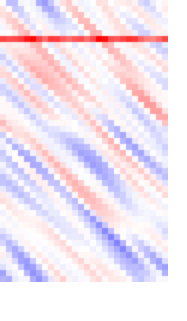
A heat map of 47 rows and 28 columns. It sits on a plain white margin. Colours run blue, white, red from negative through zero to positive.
Streaks slant down to the right. The values are skewed, with a long tail toward high values. Row 7 differs from the rows beside it.
